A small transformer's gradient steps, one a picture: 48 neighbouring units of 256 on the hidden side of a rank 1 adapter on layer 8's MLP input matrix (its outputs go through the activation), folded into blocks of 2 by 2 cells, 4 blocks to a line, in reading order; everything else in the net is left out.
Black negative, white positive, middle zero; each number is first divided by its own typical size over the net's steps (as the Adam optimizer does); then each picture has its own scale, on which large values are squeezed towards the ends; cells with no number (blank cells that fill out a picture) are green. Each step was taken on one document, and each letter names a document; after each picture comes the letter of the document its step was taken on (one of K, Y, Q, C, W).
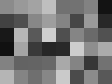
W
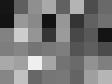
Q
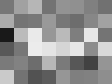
W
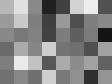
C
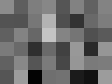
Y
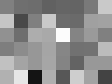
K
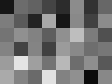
C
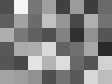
C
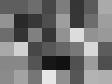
Q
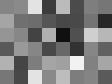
K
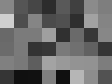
K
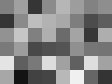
K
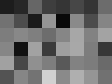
C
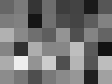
C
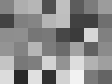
K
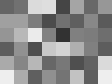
W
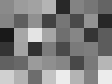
W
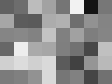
C
